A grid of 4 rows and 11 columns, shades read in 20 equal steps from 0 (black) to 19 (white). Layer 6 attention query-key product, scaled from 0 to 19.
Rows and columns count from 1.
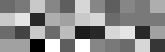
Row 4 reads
12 12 0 19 7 19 10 9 8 16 4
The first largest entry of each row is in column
6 2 9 4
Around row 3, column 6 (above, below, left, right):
15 19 14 3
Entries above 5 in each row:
11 10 7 9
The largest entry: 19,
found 2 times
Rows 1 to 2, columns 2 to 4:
9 15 10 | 17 3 13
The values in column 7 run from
3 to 16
